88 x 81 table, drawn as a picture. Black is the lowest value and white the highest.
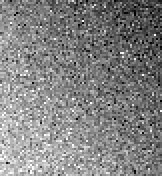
No regular stripes run through it. The top right is the ninth with the lowest average. The ninth with the highest average is the bottom left. The grain is fine, like static. The field climbs toward the bottom left.
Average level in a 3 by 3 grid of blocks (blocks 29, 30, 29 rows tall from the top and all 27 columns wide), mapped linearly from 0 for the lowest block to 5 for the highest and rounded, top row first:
310
421
542
